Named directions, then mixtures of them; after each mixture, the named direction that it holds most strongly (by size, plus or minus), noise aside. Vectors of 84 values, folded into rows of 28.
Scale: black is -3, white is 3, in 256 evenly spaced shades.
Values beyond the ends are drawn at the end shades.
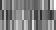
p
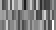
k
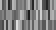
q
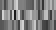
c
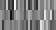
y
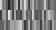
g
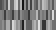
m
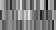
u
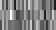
y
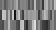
c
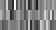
y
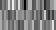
k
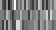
q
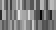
u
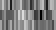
u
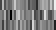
p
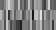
g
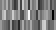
m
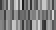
m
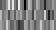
g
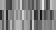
p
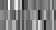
m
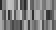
g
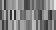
c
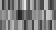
g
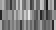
u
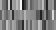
u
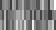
p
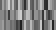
g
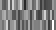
k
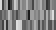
q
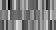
q
